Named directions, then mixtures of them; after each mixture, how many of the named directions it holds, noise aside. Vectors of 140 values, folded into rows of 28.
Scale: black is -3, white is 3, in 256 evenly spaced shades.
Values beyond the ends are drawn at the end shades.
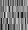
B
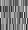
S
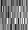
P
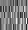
three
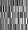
three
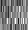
one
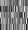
one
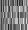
two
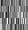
three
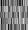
three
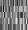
three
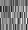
two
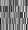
one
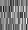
three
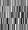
three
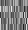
one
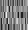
one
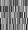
one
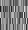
one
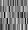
two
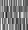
one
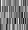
two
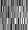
one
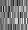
three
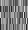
one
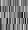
three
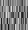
three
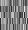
one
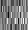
one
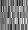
two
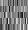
two
